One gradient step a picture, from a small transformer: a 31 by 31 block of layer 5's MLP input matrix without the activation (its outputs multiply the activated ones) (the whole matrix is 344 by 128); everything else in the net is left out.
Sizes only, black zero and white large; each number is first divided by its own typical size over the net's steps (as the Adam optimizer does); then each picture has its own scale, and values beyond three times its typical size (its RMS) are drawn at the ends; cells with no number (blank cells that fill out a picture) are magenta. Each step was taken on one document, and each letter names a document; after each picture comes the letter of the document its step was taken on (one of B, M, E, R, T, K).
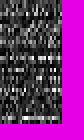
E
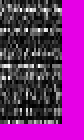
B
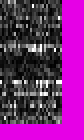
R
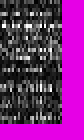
E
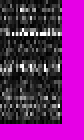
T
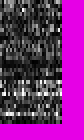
R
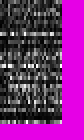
B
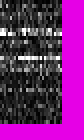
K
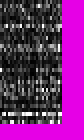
R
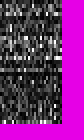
K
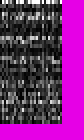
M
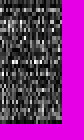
M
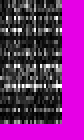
B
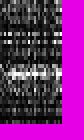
B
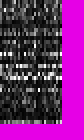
B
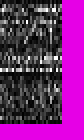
K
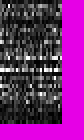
K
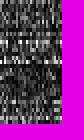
M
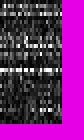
K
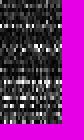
R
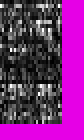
R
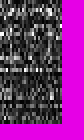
E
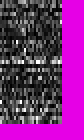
M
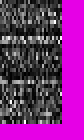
M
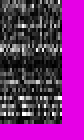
R
